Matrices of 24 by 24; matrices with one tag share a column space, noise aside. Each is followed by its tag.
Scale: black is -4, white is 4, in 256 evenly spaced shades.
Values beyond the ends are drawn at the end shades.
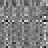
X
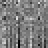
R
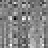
R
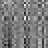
R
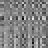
R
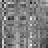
R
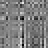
R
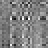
R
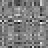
X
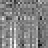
R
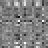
X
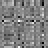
X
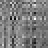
R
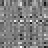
X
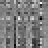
R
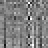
R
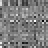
X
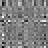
X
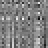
R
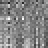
R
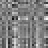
R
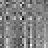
R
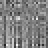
R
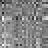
R
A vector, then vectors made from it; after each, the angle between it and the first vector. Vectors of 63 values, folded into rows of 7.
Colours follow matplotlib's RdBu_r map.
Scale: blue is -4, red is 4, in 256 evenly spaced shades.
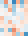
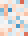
partly opposed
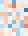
orthogonal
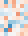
partly opposed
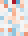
nearly opposite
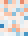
orthogonal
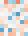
partly aligned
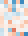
nearly parallel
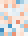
orthogonal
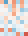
nearly opposite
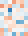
partly opposed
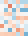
partly aligned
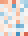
orthogonal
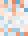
nearly opposite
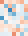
orthogonal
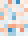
orthogonal
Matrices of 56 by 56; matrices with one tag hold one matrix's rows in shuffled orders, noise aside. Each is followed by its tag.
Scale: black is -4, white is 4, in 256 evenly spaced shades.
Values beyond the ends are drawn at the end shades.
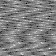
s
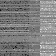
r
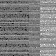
r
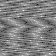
s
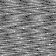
s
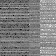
r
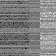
r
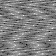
s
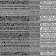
r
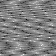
s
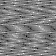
s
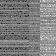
r
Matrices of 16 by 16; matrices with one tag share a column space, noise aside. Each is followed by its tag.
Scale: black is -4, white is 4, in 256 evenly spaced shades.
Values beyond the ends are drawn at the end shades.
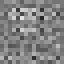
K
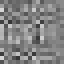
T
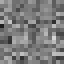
T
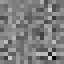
T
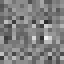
T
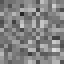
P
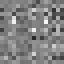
K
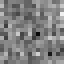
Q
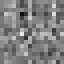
Q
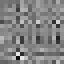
T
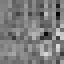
Q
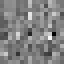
Q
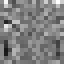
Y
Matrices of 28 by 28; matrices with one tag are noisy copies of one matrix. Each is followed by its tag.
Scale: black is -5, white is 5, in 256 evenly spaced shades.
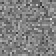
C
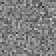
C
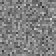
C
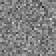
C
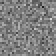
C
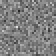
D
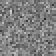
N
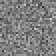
C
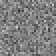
D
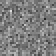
N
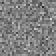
C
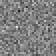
D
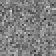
N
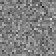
C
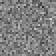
C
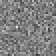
D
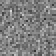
N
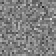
C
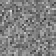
N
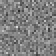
D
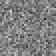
N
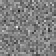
D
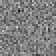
D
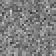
N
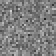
N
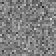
C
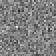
D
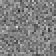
D
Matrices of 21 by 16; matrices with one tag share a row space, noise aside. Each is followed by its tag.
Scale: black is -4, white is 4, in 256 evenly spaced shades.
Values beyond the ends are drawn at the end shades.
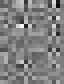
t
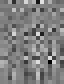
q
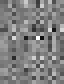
q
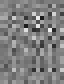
q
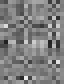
t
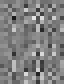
q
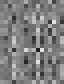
q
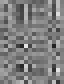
t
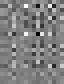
q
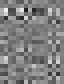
t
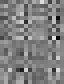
t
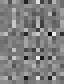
q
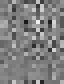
q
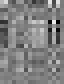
t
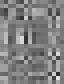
t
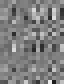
q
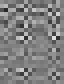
t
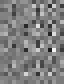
q
